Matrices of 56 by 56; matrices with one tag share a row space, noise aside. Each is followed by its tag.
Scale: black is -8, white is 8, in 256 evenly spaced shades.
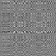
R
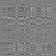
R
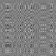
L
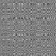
R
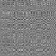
R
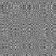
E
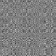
E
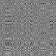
L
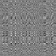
E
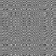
E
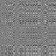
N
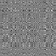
E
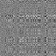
N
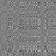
N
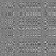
N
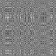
L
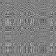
L
